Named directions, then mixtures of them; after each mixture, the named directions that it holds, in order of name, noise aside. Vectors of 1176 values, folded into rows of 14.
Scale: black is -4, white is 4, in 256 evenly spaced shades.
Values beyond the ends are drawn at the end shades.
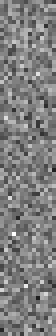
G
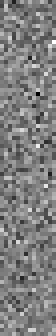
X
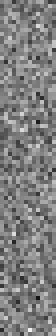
G, X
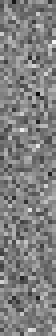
G, X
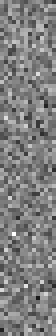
G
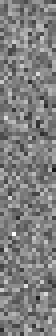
G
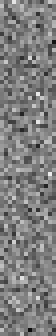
G, X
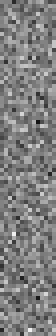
G, X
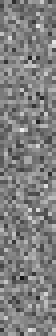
G, X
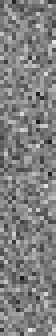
G, X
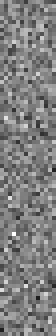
G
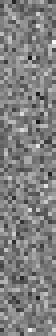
G, X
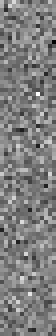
X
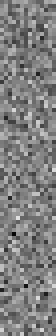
G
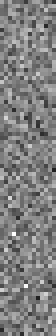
G
